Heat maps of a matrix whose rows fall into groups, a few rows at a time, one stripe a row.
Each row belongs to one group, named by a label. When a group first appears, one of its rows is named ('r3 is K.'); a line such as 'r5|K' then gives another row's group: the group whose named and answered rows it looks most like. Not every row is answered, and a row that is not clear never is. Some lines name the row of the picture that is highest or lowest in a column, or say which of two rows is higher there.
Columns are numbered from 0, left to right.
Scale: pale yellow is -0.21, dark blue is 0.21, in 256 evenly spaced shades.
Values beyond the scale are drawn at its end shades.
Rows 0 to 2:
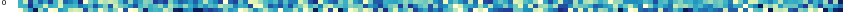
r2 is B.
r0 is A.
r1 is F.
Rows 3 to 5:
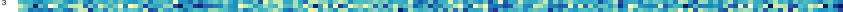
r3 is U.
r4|B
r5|U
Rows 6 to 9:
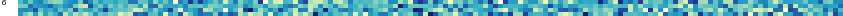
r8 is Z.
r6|U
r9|B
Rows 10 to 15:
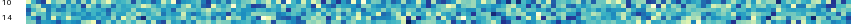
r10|B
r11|Z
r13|A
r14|F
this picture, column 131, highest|11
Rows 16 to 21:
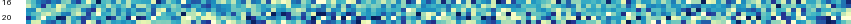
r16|U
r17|B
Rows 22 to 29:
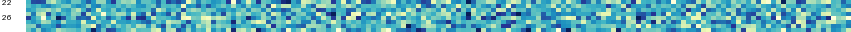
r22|Z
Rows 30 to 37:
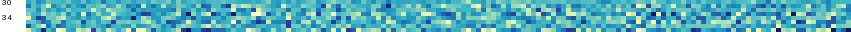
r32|A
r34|B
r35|Z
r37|B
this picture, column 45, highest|32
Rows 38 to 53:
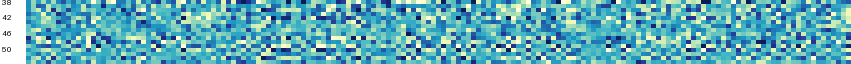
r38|A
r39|F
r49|U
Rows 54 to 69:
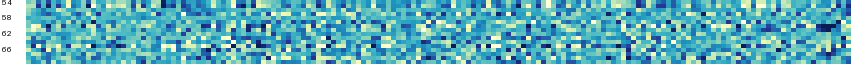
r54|A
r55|A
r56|B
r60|Z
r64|Z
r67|Z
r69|F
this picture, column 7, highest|60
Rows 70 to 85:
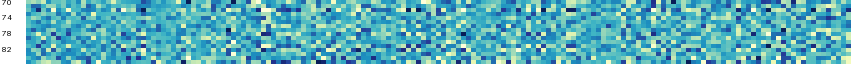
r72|F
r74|Z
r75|F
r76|U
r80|Z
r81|F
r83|Z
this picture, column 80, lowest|70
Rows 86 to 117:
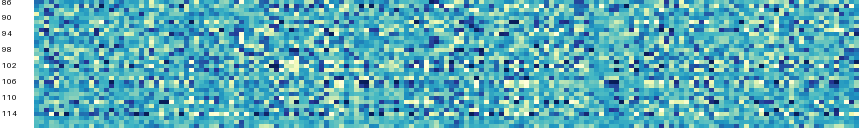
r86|Z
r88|F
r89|B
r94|A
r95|Z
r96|Z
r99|A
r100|B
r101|U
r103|U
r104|B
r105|F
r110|U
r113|F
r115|U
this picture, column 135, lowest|106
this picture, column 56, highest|111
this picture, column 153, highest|93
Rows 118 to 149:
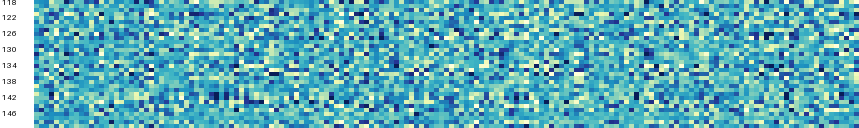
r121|B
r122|A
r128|F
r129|Z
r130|A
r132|A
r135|F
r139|B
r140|Z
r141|B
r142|B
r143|A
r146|U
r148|F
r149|F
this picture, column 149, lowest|121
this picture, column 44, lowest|125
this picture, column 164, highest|121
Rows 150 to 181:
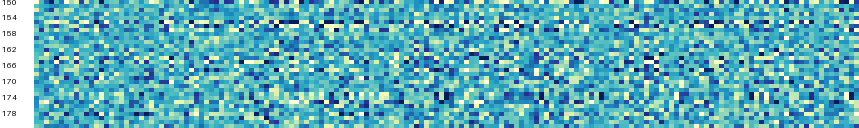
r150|B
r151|U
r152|B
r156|U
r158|U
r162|F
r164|A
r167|U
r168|A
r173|B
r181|U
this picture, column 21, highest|173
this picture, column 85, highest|157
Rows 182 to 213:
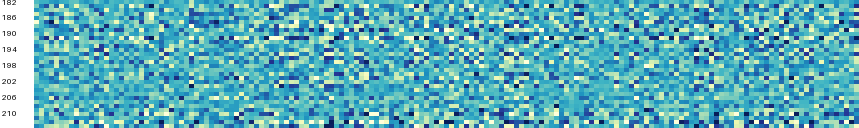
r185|B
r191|F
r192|B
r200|F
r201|Z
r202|U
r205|Z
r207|B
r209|A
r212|B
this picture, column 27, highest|209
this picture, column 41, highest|210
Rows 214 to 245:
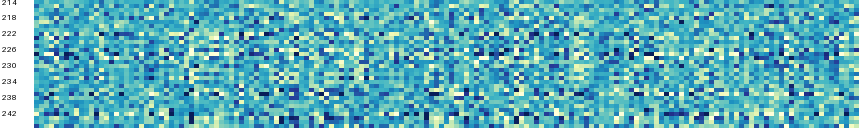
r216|A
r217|U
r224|B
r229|F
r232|U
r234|U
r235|Z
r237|Z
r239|Z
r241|A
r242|A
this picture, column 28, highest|235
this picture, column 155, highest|237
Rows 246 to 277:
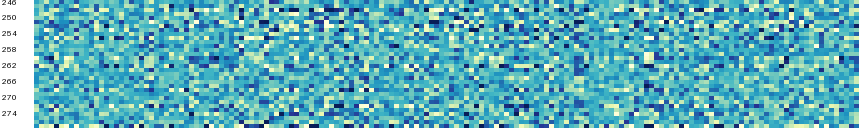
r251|Z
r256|F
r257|A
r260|B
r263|F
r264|Z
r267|A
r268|B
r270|U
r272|F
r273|B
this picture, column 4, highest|277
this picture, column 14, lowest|248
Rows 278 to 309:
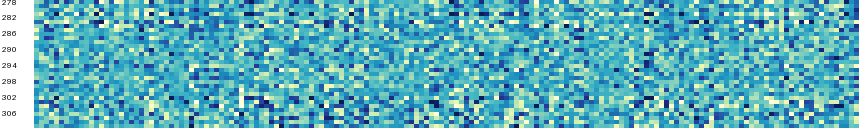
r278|A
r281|A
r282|B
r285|B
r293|A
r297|B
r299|U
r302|A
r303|Z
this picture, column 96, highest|309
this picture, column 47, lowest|290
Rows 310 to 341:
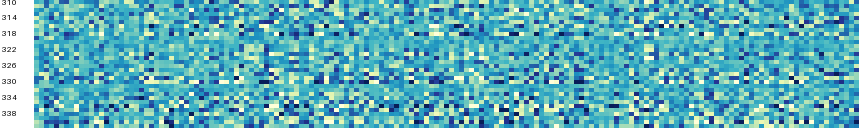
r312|U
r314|B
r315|Z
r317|A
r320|U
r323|F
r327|F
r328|Z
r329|Z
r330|Z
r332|B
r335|B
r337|A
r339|U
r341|A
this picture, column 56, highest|330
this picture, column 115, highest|336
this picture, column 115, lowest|329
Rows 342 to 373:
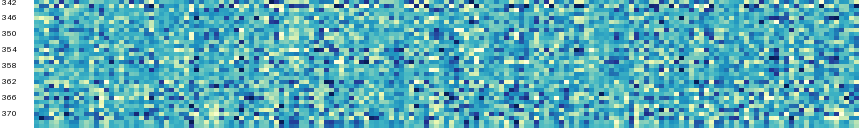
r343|F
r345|B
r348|B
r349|Z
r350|U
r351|U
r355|F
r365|B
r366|A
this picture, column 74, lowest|343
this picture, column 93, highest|370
